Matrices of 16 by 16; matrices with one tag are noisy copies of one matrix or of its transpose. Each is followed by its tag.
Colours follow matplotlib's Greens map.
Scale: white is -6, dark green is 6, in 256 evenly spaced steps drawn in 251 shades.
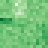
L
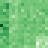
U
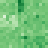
L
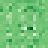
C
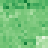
U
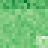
U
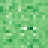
C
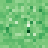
C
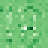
C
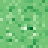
C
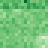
U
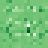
C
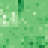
L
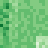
U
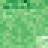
U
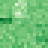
L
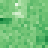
L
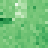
L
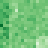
U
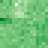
L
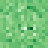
C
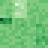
L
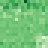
U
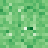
C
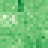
L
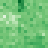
L
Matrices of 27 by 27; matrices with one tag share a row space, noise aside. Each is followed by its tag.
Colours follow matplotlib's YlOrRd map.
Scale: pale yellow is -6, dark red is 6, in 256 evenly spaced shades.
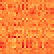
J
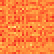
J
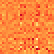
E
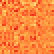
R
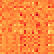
E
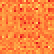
E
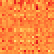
E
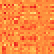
R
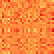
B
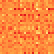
E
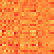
R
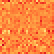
B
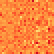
E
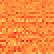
J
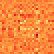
E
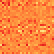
B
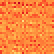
J
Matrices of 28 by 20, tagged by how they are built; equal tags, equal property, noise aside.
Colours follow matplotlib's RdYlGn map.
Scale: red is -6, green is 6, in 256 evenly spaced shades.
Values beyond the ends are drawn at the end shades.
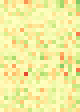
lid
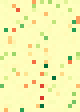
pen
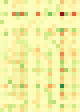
lid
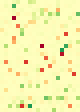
pen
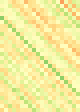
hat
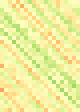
hat
